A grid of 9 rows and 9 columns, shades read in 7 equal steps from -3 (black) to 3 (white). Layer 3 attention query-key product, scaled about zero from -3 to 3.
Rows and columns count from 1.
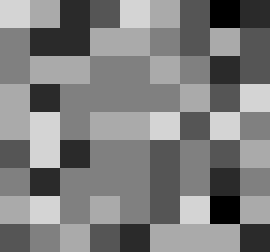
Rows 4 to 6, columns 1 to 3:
1 -2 0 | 1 2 0 | -1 2 -2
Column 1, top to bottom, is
2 0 0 1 1 -1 0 1 -1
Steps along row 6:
up down up same down up down up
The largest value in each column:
2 2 1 1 2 2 2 2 2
